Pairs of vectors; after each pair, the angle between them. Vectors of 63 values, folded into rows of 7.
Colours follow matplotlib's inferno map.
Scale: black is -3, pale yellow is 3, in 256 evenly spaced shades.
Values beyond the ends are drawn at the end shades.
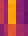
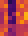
nearly opposite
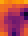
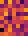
orthogonal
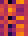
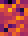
partly aligned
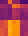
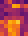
nearly parallel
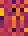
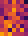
partly opposed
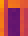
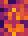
partly opposed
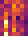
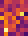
partly aligned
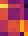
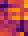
nearly opposite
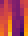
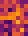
partly opposed
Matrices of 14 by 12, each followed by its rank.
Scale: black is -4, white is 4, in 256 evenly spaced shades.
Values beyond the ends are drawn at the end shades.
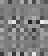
two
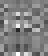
two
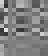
two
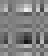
one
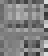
two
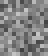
full rank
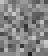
full rank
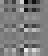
one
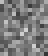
full rank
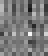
two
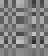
one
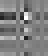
one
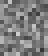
full rank
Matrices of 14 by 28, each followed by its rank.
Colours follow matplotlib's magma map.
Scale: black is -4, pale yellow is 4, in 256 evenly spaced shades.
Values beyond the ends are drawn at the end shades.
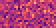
full rank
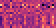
three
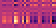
one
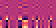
one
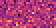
full rank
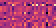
three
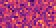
full rank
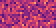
full rank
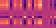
one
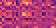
three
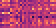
three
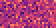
full rank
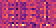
three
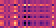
one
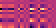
one
